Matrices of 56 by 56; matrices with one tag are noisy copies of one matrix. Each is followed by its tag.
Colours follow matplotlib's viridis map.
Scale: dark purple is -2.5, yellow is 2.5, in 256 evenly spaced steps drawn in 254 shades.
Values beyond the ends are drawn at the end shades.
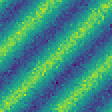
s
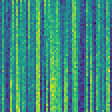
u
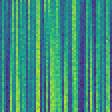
u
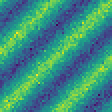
s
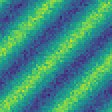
s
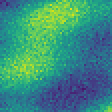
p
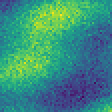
p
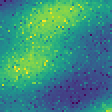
p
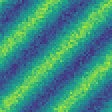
s
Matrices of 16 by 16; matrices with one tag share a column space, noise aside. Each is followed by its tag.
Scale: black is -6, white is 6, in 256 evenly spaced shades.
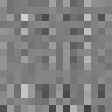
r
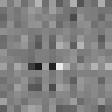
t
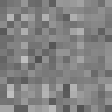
r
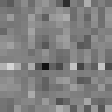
t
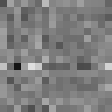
t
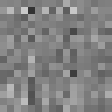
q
